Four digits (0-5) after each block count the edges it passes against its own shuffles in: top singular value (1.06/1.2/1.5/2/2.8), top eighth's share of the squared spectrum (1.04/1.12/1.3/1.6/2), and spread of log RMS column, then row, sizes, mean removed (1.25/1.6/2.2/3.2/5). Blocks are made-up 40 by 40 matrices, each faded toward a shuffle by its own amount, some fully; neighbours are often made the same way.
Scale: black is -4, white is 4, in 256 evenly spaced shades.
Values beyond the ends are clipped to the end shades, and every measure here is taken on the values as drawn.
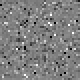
1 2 0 0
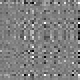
4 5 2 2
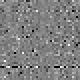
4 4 1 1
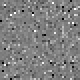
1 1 0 0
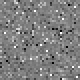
1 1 0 0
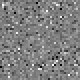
3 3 0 1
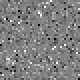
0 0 0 0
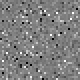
2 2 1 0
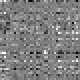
4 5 2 3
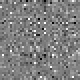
3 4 1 2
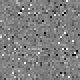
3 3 0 1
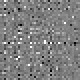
4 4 2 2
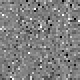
2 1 0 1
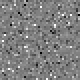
1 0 0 0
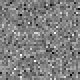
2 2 0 0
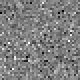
0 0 0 0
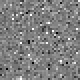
2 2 0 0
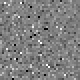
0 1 0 0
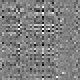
4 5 3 2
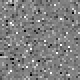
0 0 0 0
